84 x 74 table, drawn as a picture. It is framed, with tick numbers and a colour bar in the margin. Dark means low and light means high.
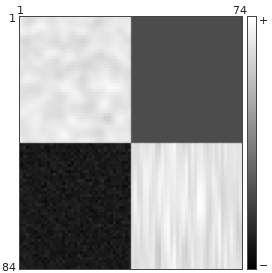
It is made of 2 by 2 panels. Panel 1,1: very high, blotchy, faint in contrast. Panel 1,2: low, flat. Panel 2,1: very low, fine-grained, faint in contrast. Panel 2,2: very high, streaked downward, faint in contrast.
